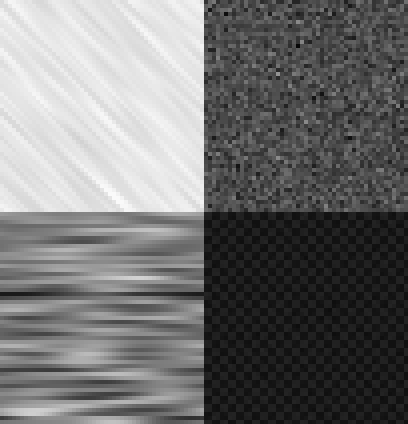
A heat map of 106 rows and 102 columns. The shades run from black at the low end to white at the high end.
The table splits into 2 rows of 2 panels. Panel 1,1: very high, slanting down to the right, faint in contrast. Panel 1,2: low, fine-grained. Panel 2,1: middling, streaked across, strong in contrast. Panel 2,2: very low, checkered, faint in contrast.
